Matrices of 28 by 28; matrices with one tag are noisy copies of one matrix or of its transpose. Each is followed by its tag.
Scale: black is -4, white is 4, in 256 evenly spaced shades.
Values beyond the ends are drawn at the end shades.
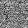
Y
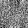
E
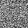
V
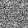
Y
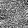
E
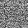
Y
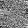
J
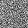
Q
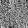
J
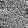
J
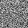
Q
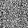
V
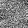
E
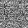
Y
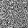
Q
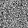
V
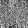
J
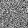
Q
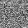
Y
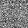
V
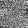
J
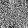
J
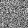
Q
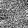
E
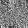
J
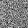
Q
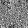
J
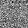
V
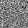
Q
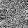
E
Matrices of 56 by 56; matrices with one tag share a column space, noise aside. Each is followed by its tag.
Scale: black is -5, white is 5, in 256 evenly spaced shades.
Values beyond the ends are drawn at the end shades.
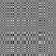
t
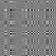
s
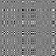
s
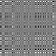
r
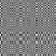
t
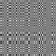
t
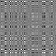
r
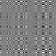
r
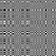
s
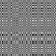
t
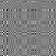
s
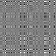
r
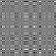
r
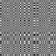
t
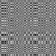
t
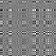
s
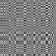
t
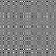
r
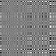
r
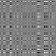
r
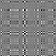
s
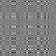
r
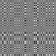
t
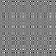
r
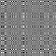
r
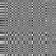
t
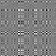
s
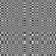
t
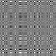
r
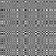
s
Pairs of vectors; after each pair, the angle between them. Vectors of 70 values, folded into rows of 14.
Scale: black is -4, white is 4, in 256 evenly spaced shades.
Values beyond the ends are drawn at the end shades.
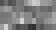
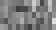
partly aligned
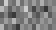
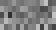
partly aligned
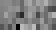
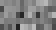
nearly parallel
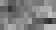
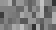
orthogonal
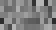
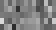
nearly opposite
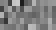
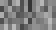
partly aligned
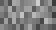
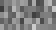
orthogonal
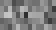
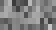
partly aligned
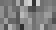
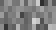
orthogonal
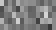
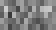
partly aligned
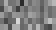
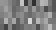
partly opposed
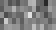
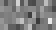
partly opposed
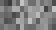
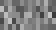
orthogonal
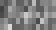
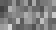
nearly parallel
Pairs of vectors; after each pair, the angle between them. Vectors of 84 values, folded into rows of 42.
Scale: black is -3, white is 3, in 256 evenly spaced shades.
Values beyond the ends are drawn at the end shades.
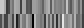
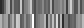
nearly opposite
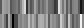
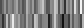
partly opposed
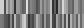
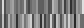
orthogonal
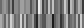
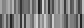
nearly opposite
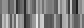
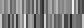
partly opposed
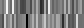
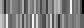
orthogonal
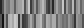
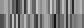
orthogonal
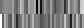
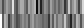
nearly parallel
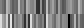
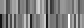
nearly opposite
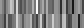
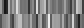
partly aligned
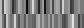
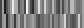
nearly opposite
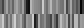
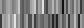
partly aligned
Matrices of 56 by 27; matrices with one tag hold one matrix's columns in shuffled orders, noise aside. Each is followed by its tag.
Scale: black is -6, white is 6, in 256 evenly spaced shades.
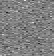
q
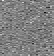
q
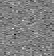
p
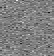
q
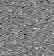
p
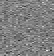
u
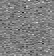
q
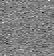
q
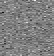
q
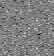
p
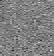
u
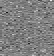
q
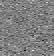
u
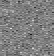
p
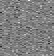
q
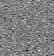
u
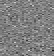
u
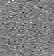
q
